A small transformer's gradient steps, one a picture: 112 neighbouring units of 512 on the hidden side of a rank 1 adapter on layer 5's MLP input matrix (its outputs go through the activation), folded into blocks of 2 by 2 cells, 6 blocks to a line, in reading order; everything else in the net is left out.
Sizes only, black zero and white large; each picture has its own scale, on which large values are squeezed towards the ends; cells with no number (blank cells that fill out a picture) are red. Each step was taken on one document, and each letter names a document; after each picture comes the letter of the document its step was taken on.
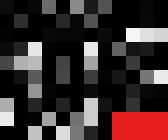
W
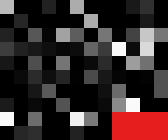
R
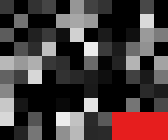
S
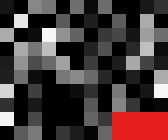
S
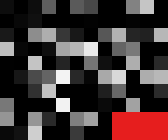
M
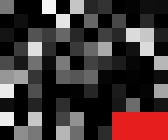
S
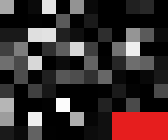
M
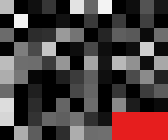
S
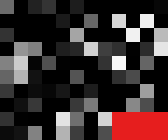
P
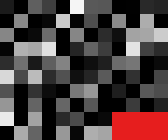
S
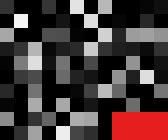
W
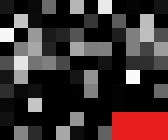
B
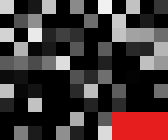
B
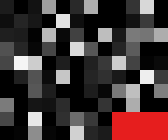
R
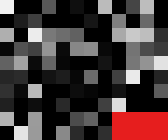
B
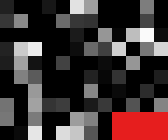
W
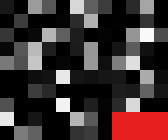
R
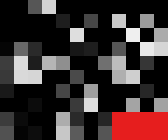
P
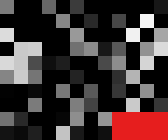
P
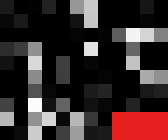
W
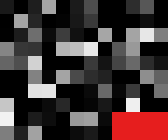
R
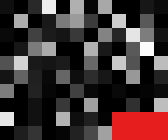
S
